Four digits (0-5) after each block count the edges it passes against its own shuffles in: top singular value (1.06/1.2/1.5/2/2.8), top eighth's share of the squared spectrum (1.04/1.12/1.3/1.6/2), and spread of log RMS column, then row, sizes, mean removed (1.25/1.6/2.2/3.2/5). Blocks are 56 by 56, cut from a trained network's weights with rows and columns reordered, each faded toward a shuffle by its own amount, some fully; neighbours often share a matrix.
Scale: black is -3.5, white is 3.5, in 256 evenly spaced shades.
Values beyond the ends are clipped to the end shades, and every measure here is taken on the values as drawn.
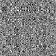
3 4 0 2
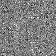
2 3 0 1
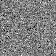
1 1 0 0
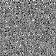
2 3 1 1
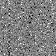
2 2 1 0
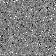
0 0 0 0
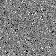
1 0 0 0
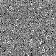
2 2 1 0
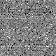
3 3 1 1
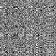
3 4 1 2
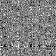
3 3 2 2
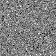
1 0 0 0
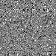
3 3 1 1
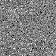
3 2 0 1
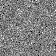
0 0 0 0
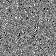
0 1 0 0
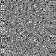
3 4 2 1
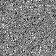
2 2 0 0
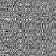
4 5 3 2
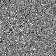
0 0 0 0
